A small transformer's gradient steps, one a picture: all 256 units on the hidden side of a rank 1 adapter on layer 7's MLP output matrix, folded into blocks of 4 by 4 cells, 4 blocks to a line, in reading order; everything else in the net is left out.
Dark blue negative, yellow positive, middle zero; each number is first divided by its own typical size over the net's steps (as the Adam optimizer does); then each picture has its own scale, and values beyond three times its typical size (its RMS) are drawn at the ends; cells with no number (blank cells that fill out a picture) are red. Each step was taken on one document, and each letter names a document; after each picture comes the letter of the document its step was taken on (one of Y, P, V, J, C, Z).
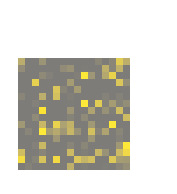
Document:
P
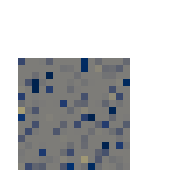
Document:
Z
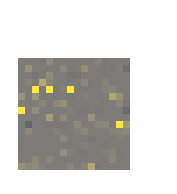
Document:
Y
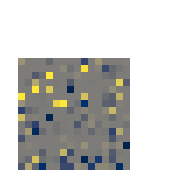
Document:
Z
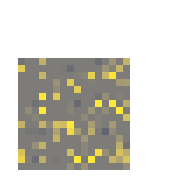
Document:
P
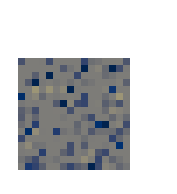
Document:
Z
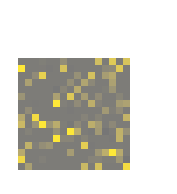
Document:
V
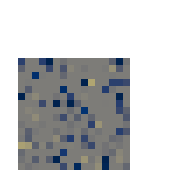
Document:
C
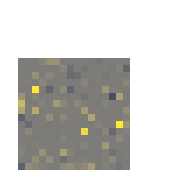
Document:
Y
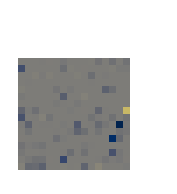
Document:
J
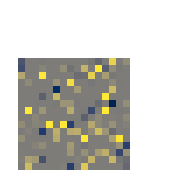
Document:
P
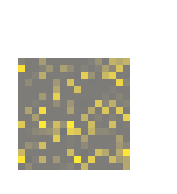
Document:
P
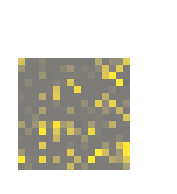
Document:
P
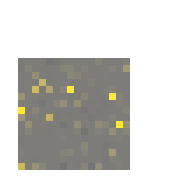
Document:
Y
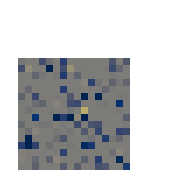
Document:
C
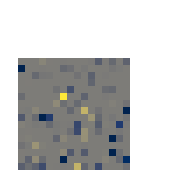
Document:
J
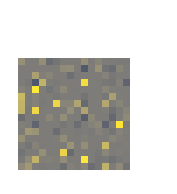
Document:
Z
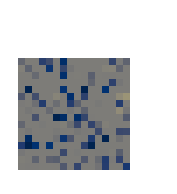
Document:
C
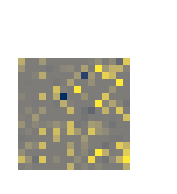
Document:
P
